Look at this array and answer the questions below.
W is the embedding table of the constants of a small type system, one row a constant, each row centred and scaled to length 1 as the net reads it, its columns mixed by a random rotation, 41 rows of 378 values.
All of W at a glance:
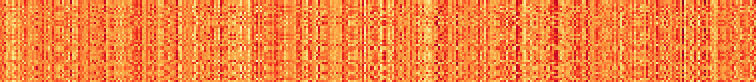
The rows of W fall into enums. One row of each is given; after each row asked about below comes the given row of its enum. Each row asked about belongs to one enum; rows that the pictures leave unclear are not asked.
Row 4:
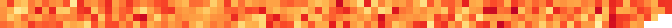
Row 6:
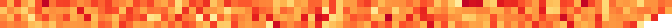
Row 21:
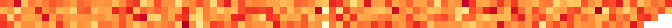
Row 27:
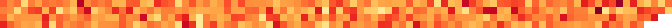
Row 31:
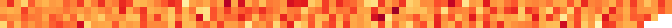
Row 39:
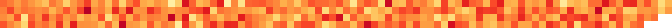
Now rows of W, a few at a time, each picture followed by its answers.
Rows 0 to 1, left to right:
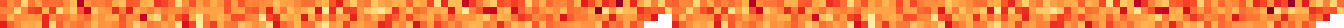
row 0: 27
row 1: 27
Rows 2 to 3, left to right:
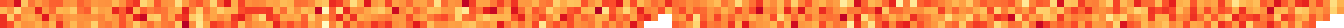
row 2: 21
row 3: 39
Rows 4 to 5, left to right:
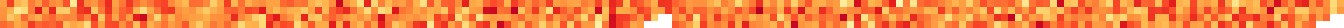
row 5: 39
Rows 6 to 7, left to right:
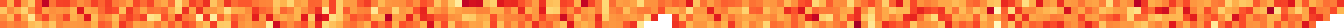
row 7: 21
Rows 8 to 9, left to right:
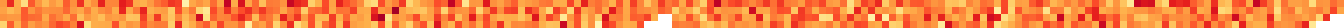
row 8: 31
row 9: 6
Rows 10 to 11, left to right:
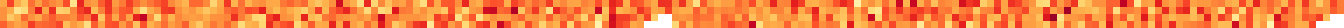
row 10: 4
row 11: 31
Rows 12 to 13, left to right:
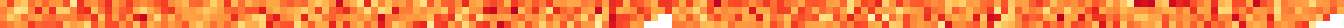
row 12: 4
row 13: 6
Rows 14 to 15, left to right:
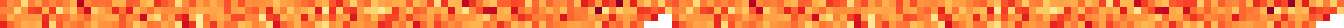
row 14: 27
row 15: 27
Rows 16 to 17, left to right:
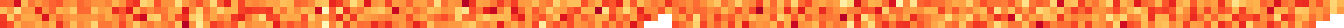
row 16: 21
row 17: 39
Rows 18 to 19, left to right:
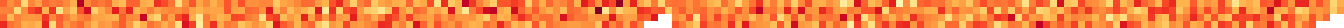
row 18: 27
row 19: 39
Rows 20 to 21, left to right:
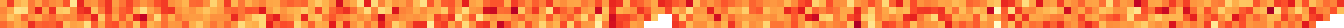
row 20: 4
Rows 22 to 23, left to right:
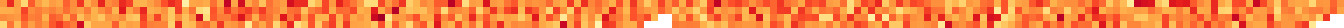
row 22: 31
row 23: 6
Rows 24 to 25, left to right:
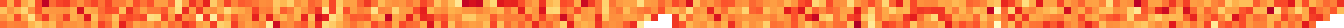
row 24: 6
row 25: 21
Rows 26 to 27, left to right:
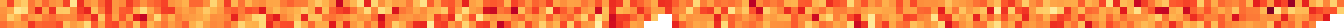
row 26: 4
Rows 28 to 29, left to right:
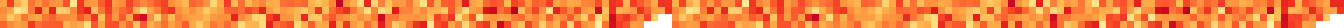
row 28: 4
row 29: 4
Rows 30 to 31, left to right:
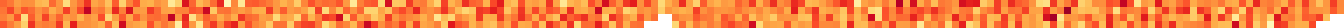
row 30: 39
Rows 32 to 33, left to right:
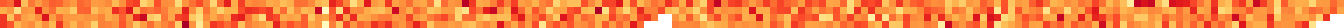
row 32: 21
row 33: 6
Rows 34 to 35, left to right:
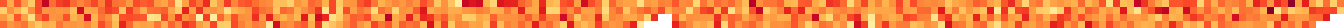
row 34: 6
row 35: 27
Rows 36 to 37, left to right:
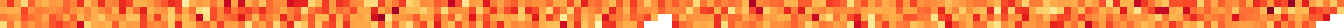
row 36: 31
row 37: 27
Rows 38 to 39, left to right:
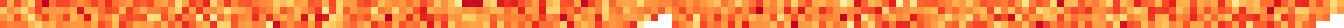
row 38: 6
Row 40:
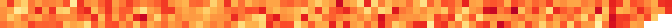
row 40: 4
